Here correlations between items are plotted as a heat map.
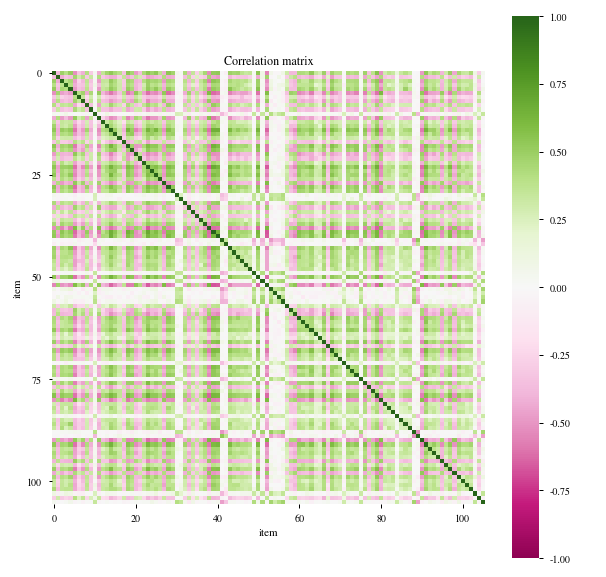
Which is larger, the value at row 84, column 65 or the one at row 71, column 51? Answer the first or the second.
the second
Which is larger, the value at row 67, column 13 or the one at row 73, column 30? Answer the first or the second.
the second
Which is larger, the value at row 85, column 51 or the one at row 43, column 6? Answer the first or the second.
the first
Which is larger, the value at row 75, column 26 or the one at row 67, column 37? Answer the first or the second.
the first
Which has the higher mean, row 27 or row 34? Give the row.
34
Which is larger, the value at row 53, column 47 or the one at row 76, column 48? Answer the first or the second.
the second
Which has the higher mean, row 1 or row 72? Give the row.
72
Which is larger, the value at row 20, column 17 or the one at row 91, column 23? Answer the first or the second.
the second
